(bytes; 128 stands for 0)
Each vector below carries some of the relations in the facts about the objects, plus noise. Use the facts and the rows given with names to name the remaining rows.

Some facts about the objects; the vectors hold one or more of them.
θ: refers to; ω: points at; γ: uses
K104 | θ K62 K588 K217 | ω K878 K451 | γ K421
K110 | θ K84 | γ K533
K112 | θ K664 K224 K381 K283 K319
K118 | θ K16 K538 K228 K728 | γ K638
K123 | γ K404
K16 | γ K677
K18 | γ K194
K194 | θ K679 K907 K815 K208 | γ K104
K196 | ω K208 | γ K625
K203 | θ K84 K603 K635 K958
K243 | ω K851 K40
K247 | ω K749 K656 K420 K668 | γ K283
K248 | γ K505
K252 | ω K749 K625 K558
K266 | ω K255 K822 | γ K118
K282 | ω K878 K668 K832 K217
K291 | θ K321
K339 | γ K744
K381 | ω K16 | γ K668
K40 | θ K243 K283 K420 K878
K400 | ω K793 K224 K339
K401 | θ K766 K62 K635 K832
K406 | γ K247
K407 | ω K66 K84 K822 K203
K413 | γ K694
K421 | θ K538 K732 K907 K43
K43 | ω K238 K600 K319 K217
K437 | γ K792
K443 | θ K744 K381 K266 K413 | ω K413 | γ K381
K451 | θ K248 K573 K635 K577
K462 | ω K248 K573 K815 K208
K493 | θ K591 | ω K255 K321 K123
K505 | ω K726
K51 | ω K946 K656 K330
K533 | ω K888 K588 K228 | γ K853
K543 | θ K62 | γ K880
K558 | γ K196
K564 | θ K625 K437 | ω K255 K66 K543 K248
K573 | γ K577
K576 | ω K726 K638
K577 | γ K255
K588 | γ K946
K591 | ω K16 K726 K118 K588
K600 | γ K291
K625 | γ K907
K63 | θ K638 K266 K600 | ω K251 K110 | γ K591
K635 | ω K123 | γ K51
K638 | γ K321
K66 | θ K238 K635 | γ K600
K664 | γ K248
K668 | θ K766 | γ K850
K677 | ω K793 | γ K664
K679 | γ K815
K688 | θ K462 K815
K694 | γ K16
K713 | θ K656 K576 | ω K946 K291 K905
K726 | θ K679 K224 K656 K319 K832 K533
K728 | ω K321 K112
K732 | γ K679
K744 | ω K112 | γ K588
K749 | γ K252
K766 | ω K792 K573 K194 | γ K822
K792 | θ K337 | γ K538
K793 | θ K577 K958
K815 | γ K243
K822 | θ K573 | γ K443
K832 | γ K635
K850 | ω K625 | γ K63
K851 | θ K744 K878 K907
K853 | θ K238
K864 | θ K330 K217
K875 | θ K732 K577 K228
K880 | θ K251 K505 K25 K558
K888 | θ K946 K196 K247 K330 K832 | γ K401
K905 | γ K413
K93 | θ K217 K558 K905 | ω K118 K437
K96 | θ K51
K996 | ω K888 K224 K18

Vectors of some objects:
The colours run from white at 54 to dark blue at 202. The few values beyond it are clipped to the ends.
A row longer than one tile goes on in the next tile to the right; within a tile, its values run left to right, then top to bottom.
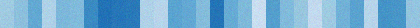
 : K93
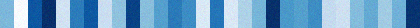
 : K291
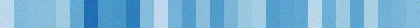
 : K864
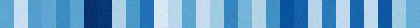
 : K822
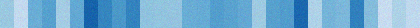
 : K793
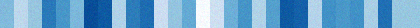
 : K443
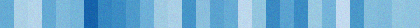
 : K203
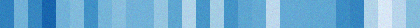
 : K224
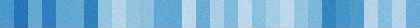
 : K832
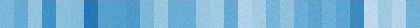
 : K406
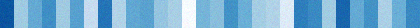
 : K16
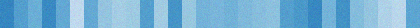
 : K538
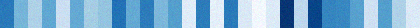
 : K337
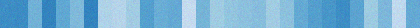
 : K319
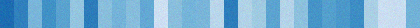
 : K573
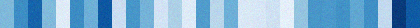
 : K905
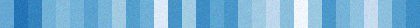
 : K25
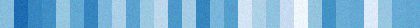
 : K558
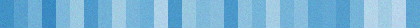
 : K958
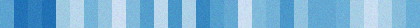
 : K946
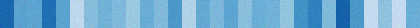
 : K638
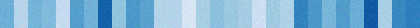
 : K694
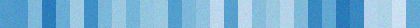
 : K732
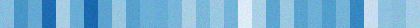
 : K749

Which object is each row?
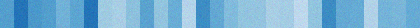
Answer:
K217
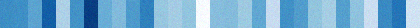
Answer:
K850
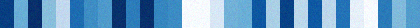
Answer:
K591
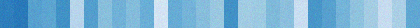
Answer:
K196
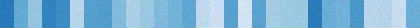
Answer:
K266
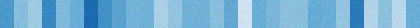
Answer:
K123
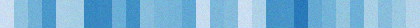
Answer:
K713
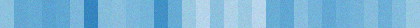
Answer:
K282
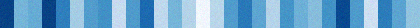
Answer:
K381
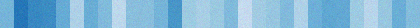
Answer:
K247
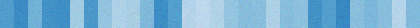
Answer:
K43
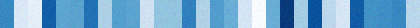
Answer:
K564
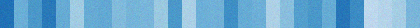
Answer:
K228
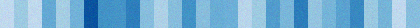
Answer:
K110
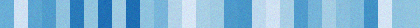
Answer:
K677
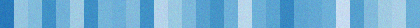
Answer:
K255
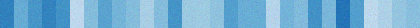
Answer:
K533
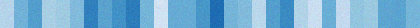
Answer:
K880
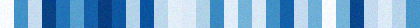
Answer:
K96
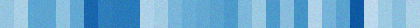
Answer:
K888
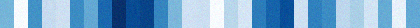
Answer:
K493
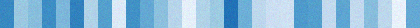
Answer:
K664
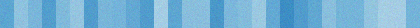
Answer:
K404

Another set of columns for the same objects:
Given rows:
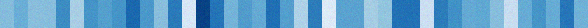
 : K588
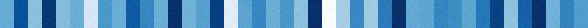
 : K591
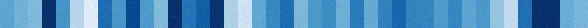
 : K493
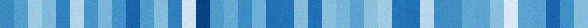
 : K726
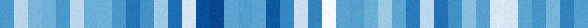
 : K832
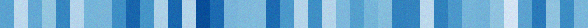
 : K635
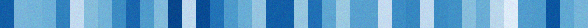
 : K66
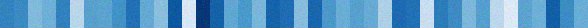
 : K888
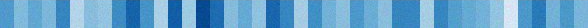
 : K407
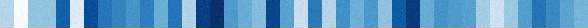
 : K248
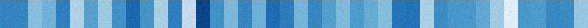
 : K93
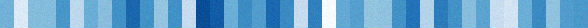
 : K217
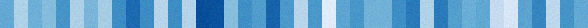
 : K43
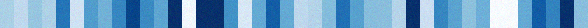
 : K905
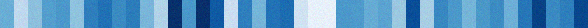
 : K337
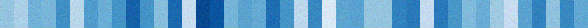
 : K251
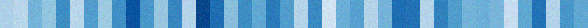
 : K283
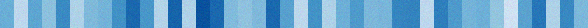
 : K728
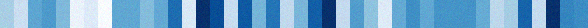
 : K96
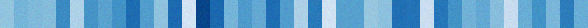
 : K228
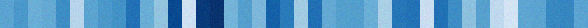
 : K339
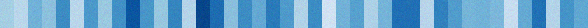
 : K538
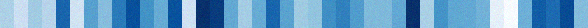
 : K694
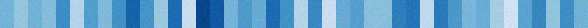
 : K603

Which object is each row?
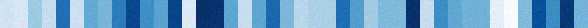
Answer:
K413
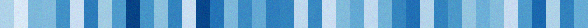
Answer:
K946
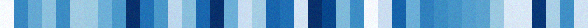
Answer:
K321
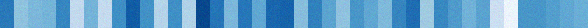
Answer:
K104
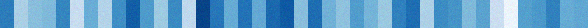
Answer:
K451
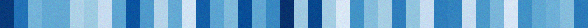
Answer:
K668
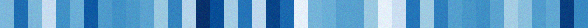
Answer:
K437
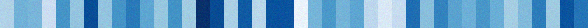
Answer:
K625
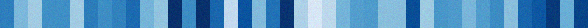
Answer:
K792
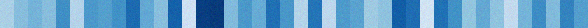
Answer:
K224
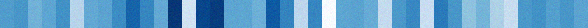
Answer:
K573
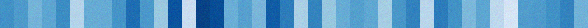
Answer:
K406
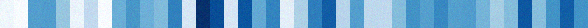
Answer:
K51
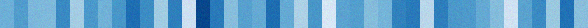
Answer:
K576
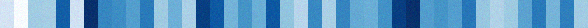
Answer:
K505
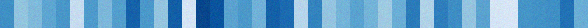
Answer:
K749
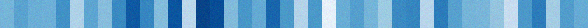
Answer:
K196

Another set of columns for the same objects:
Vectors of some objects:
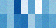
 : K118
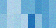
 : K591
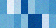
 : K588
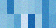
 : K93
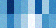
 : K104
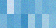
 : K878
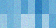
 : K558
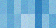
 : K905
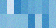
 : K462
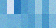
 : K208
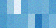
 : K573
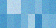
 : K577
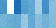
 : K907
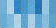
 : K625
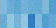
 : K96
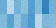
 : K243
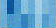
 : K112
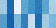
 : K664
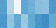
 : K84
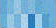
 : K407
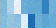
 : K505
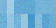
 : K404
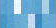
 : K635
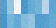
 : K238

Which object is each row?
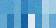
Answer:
K832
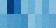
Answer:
K888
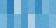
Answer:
K766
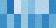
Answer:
K203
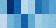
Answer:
K443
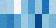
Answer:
K16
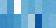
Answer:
K248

